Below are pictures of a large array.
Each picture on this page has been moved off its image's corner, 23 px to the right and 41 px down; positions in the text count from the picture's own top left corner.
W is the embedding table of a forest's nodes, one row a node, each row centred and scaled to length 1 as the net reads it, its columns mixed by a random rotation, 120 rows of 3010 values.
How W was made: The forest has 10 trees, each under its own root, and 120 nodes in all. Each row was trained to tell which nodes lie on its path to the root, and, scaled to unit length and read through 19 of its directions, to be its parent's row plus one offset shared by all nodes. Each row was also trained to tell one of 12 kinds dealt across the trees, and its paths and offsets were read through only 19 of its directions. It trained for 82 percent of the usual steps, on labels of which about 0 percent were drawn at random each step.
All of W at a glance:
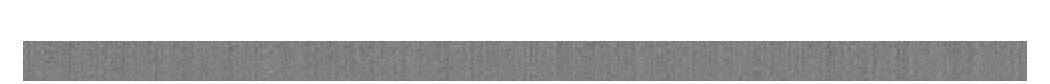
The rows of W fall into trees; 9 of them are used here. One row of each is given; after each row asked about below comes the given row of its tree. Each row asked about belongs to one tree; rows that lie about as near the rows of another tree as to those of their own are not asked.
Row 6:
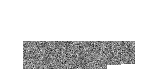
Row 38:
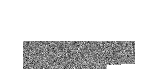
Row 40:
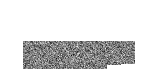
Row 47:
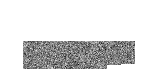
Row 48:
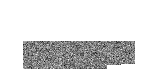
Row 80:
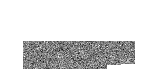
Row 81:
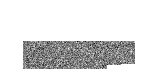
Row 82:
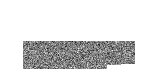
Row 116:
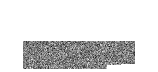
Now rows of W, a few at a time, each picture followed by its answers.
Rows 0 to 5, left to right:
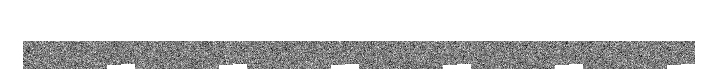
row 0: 47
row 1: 6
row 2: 80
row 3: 38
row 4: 38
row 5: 40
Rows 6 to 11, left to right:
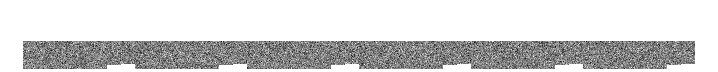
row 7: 48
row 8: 38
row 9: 81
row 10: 38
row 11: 82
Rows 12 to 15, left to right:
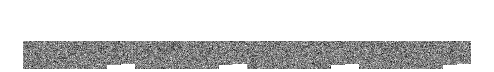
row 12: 38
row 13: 80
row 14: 40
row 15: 38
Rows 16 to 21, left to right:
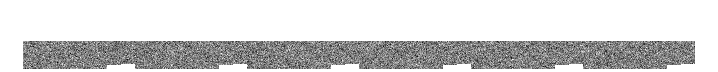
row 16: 47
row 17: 116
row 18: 116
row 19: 40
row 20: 40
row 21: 6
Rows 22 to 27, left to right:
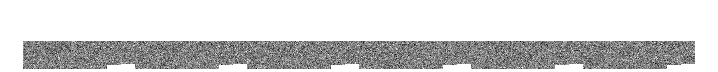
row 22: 80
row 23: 40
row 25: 81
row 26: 82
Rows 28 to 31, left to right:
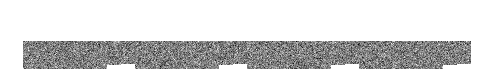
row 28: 6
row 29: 81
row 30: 82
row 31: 48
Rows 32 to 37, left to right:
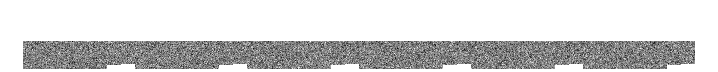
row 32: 82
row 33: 6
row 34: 81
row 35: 82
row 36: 81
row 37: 82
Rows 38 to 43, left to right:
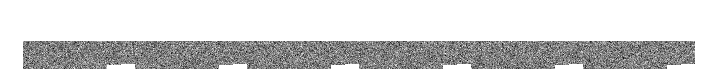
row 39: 6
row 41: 116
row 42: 40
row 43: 40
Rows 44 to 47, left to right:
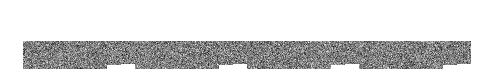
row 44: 80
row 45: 82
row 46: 116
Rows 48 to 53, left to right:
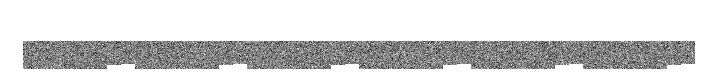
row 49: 38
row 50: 82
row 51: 80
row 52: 81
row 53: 38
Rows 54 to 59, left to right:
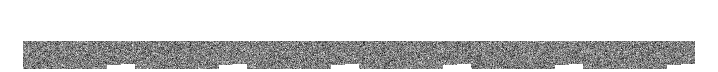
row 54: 6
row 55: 80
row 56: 82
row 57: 81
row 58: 40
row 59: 82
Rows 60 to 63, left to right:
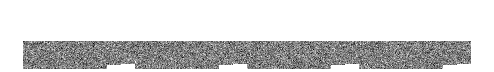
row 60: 82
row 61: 48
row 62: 48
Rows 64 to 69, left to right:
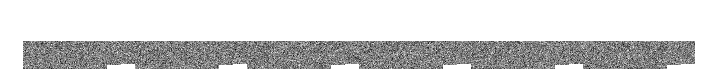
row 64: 82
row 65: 81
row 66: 40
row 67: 80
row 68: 116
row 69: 80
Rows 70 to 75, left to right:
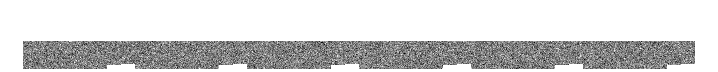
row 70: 81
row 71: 48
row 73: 6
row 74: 48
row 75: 82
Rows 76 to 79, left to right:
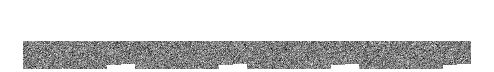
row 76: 81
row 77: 38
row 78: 80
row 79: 40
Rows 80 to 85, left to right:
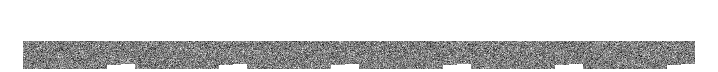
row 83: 38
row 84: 81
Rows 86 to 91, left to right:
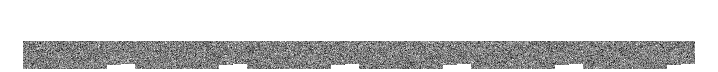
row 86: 80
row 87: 48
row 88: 38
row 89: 116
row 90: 40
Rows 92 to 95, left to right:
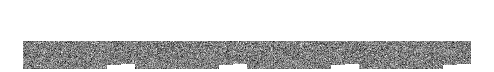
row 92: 47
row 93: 38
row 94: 40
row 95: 81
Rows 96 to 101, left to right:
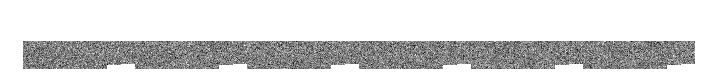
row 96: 81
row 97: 40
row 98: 82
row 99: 38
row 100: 6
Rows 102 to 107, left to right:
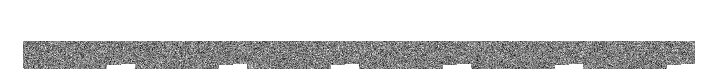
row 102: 48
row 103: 38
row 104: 82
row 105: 6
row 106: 40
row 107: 6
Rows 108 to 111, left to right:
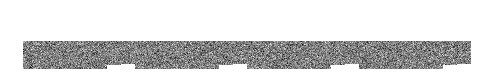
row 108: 40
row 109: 82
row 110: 81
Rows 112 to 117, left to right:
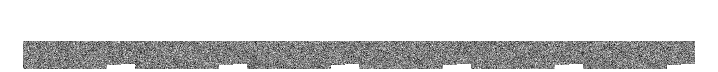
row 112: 6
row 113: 116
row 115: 6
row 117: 40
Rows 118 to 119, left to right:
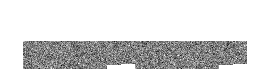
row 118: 47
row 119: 48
